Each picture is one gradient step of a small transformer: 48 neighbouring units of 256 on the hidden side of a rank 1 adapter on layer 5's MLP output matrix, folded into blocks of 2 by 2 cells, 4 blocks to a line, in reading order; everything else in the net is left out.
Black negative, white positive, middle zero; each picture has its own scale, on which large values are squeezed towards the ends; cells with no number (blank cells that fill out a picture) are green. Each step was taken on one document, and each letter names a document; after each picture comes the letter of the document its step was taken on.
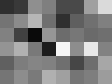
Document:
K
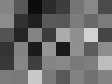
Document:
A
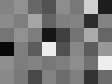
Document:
A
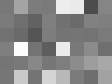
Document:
K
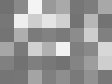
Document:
A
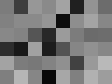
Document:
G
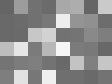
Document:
G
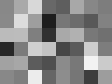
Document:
A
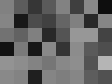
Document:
A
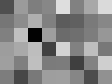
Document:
K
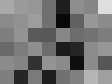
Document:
G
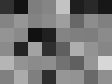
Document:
K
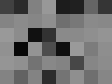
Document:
K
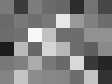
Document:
G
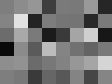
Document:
A
